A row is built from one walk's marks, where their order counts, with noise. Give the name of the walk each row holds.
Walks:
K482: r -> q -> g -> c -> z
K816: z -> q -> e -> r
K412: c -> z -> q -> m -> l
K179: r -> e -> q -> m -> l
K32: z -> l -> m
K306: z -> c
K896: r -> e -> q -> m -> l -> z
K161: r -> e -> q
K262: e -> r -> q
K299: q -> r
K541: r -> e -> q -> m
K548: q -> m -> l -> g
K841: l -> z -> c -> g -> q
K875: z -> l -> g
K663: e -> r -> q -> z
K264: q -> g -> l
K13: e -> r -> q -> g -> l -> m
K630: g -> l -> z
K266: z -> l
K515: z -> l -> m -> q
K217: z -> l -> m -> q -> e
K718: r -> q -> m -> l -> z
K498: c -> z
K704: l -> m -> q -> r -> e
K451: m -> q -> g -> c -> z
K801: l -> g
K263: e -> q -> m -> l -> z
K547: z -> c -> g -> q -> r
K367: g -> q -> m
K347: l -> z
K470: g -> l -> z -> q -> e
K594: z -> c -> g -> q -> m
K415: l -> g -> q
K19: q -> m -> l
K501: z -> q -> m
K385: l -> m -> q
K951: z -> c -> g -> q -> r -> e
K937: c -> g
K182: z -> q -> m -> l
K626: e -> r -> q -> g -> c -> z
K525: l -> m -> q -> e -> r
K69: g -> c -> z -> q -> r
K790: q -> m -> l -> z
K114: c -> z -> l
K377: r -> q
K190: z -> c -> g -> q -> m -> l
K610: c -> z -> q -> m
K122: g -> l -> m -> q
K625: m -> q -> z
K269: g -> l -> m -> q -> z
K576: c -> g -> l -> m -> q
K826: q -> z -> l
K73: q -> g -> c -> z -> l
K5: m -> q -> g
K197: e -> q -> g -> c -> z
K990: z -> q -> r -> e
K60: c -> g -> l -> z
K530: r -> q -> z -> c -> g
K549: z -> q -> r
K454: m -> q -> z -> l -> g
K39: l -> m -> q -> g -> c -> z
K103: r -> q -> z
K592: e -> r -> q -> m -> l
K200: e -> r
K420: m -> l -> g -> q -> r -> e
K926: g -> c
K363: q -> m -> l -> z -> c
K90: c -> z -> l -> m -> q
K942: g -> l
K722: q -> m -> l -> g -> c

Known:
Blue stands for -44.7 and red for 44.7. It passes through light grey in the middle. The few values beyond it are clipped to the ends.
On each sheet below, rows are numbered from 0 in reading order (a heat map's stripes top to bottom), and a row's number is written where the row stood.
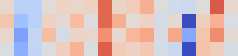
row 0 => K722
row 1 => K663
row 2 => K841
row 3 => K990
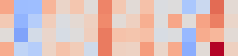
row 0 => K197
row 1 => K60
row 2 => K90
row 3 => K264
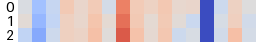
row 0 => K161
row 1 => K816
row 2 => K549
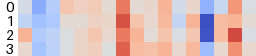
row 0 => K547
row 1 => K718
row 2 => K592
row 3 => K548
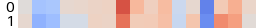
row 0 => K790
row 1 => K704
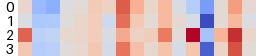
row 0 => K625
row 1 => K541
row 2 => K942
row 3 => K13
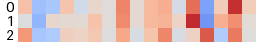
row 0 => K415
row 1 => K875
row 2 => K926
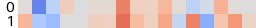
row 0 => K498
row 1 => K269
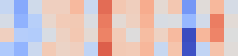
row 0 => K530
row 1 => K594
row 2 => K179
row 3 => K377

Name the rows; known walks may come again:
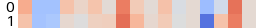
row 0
K197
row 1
K263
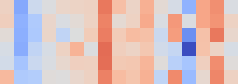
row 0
K412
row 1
K60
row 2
K385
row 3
K990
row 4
K363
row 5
K122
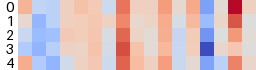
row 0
K264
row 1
K190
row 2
K482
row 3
K103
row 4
K367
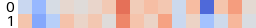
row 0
K515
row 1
K69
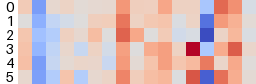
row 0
K114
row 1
K217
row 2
K663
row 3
K801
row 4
K937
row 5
K347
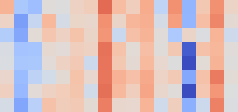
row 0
K269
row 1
K841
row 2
K306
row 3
K896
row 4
K541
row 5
K454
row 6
K826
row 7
K547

